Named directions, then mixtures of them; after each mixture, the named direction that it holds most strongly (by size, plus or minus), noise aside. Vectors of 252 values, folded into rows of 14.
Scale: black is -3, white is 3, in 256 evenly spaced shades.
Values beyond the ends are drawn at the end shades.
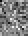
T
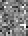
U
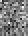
T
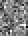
U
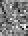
T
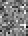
U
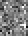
U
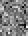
U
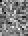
T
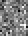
U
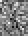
T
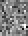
U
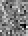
U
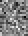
T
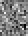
T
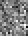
U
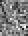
T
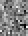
U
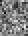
T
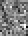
U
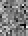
U
